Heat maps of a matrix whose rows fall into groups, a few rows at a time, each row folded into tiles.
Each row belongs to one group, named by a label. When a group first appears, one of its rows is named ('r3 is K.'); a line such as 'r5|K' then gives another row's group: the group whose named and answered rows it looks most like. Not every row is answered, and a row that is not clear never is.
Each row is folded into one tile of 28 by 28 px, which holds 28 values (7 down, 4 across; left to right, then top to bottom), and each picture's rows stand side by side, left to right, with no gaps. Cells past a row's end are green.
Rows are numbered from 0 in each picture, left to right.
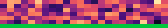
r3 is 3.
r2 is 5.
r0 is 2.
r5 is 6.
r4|2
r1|2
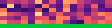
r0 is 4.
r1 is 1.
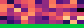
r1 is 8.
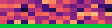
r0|3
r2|3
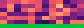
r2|8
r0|2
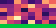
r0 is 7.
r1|3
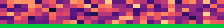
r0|4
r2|3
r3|6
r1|8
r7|1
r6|8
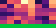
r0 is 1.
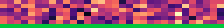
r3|6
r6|1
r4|8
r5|8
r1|8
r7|7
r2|3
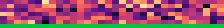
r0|4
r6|4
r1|6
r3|7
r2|5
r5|7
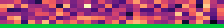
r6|1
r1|3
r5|7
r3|7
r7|2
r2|4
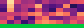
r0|2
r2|4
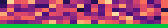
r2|8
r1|8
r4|4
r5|8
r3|5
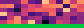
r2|6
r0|4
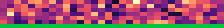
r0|6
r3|3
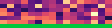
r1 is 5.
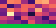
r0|6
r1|6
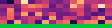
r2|1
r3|1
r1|3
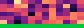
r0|6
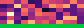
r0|1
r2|7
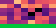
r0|7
